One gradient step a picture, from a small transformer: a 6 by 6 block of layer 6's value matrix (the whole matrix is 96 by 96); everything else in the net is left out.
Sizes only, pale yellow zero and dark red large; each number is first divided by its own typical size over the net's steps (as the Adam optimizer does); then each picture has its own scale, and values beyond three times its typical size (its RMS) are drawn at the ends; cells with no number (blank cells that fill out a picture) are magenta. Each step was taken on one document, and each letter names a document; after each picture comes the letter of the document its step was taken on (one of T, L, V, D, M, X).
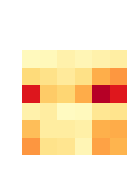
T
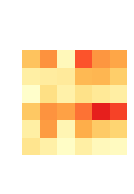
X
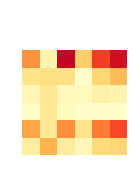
T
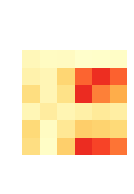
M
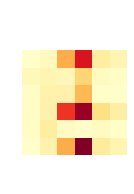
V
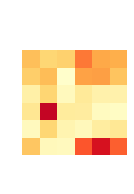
X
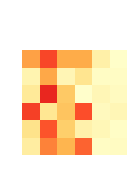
V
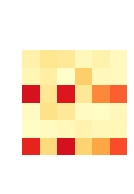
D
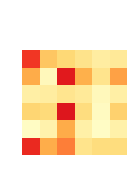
D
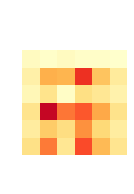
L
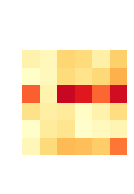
D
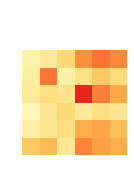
M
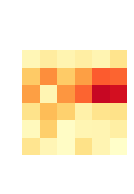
T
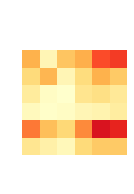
T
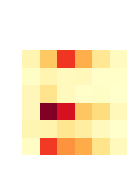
V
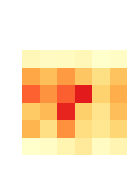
D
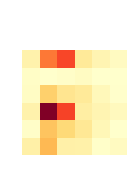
V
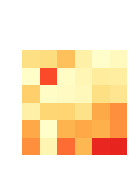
T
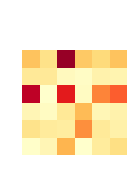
D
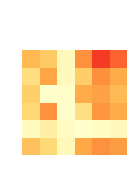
X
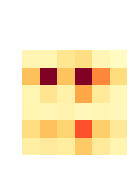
L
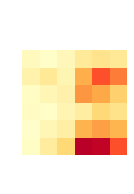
M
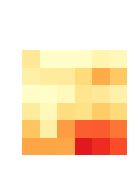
M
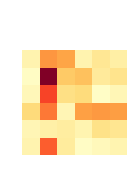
V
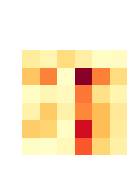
L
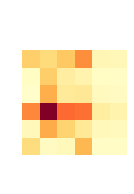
V
